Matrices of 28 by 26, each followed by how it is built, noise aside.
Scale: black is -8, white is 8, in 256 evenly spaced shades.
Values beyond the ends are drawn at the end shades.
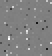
sparse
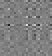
low rank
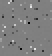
sparse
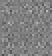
low rank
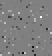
sparse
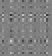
low rank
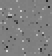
sparse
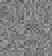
low rank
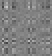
low rank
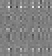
low rank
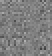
low rank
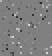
sparse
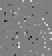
sparse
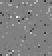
sparse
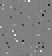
sparse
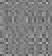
low rank
